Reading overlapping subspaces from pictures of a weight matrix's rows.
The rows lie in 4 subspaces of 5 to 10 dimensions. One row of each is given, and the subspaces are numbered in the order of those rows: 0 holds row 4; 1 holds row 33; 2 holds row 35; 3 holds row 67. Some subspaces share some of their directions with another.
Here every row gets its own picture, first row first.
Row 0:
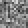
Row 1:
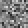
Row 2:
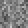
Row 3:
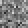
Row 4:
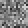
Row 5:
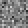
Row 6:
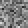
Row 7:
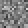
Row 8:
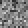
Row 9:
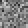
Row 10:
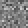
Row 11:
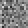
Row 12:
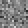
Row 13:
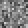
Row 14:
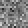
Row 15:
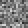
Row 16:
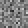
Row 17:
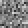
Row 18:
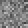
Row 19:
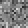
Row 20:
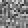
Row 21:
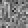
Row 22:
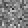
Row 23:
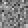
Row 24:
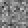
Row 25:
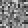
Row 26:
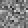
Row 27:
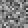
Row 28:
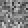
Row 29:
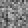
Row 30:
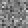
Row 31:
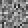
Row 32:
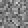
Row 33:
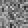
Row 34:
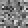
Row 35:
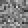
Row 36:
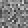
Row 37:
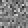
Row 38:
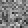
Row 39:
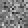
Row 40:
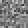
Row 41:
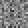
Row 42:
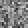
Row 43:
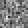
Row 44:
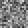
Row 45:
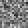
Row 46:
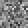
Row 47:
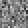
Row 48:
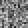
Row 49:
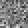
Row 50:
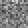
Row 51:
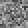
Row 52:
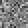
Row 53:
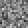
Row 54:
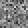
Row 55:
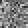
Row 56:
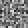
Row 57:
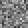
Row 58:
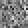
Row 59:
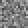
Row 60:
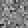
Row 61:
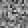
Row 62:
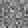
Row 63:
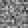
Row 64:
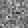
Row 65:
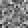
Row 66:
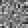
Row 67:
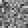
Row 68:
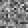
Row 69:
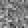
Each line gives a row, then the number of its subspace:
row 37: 3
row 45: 3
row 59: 1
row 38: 1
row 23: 3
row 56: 3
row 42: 2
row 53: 2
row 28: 2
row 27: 1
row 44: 2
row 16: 3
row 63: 1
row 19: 0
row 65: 2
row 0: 0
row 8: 2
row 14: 0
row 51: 0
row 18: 1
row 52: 3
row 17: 1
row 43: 1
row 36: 1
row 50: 2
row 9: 3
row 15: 2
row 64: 1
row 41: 3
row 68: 2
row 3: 2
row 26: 1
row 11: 2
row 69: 2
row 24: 2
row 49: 2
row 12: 2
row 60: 2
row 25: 2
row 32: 3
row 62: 3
